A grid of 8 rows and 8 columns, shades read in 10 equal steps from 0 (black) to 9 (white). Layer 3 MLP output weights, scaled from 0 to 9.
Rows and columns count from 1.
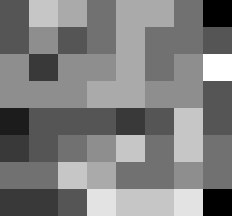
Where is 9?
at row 3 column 8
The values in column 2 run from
2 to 7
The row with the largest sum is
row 3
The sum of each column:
25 31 36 41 44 37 45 26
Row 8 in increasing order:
0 2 2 3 7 7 8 8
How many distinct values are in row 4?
3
